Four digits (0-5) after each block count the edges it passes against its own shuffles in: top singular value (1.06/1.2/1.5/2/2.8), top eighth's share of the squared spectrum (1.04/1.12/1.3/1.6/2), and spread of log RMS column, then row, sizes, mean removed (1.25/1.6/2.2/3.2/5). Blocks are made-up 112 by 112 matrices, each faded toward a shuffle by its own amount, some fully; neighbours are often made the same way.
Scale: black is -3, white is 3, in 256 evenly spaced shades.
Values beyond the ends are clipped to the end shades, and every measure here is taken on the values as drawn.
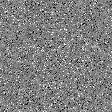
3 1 0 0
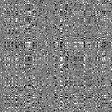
5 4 3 3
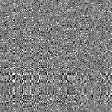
5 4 3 3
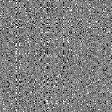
5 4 3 2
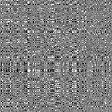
5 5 4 4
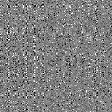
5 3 3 2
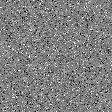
0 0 0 0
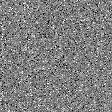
3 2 1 0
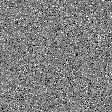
0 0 0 0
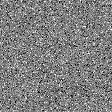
3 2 0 0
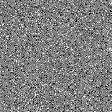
3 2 1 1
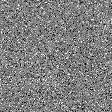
2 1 0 0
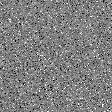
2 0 0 0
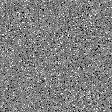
2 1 0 0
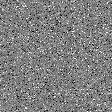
1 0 0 0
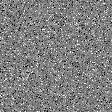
0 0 0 0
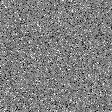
1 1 0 0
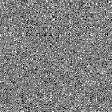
4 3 2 3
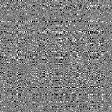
5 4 3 4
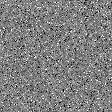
1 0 0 0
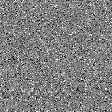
3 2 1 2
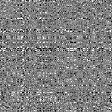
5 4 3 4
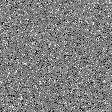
0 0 0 0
